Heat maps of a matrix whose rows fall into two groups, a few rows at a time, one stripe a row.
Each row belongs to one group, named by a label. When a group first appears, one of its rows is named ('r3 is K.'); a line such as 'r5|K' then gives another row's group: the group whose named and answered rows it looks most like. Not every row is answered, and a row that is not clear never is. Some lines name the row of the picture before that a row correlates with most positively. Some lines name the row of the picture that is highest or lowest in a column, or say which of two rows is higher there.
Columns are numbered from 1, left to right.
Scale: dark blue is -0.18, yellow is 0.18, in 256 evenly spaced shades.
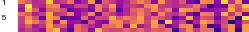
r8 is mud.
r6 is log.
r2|mud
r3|mud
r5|mud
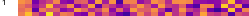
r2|log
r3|mud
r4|log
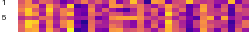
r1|mud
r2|log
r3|log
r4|log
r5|log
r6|log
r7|log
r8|log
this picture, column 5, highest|3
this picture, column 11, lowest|1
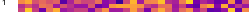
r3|mud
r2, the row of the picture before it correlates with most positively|5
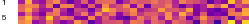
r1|mud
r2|log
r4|mud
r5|log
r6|mud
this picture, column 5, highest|5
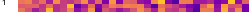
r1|mud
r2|log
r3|log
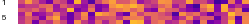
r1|mud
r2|log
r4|mud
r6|mud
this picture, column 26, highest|4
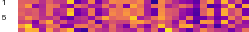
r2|mud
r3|log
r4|log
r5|mud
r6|log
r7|mud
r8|log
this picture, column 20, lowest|1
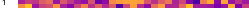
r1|log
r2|mud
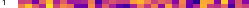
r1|log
